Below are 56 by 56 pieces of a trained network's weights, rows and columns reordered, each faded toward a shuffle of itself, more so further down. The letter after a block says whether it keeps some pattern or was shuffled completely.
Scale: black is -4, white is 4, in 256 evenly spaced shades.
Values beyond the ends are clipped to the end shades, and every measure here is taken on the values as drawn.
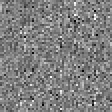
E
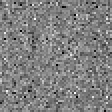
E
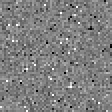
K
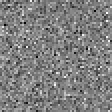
K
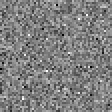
K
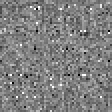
E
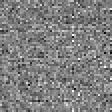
E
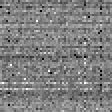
E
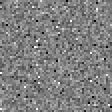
K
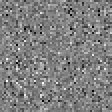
E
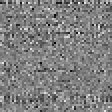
E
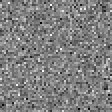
K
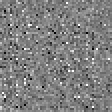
E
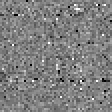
E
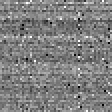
E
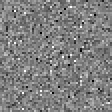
K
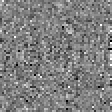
E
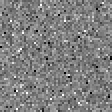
K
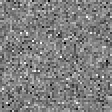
K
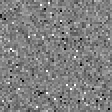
K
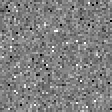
K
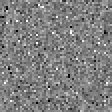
K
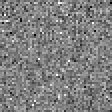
E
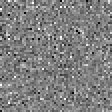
E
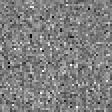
E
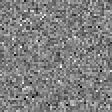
K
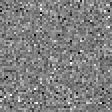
E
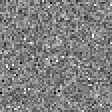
K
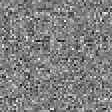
E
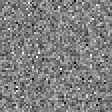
K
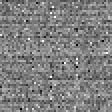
E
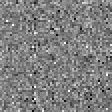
E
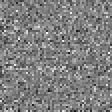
E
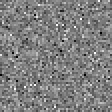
K
